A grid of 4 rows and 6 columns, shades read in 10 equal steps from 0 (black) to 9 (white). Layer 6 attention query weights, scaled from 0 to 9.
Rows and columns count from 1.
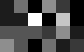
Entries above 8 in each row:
0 1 0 0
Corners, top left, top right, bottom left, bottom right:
1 0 5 2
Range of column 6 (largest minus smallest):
2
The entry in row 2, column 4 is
0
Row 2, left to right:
1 1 9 0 7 0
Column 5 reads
2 7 5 1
